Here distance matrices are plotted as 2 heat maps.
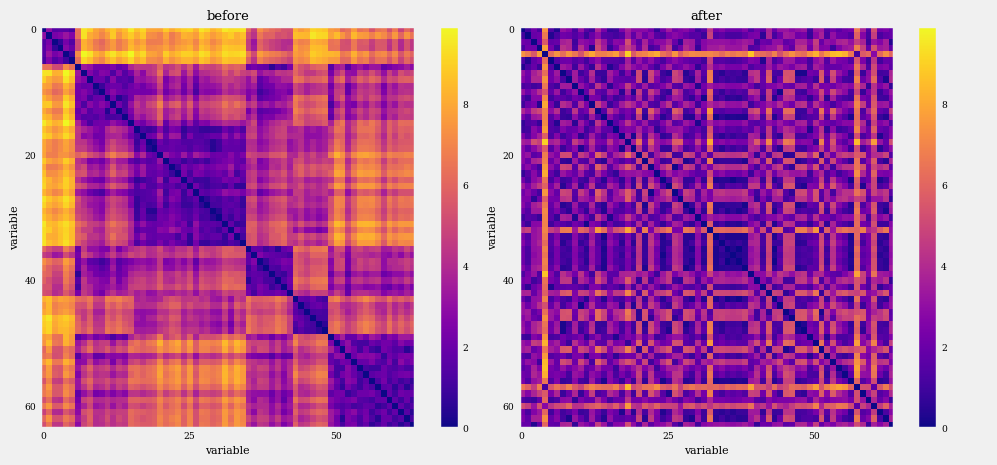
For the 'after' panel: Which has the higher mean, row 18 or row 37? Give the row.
18
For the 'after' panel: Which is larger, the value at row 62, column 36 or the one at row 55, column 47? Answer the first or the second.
the second
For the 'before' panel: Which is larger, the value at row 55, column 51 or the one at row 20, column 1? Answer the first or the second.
the second
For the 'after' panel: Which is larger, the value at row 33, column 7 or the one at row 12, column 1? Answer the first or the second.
the second
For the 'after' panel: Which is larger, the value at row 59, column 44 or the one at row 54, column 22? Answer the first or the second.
the second
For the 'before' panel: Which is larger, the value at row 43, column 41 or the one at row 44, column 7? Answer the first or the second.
the first
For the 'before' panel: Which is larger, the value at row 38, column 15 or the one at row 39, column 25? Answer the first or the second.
the second
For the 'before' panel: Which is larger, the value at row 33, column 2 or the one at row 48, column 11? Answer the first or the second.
the first
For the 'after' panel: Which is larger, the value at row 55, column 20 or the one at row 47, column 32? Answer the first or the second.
the second
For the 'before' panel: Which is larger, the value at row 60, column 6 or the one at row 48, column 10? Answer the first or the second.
the second
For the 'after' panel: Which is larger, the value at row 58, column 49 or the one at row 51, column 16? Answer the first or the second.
the second
